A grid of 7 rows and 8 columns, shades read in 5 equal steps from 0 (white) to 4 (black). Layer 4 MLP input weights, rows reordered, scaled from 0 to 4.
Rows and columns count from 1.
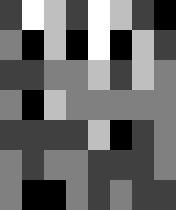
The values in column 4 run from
2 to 4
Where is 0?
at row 1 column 2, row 1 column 5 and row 2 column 5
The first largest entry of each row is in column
8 2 1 2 6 2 2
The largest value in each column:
3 4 4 4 3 4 3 4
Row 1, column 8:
4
